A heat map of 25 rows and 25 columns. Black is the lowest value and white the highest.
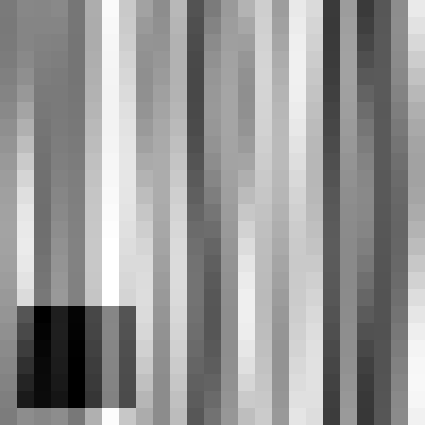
In the bottom left lies a patch that is lower than the rest. Streaks run downward. The top left is the calmest part. The ninth with the highest average is the middle left. The bottom left is the ninth with the lowest average.
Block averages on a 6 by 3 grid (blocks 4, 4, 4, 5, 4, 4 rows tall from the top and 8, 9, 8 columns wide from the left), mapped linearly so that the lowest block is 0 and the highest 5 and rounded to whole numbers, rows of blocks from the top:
443 / 443 / 543 / 543 / 143 / 043
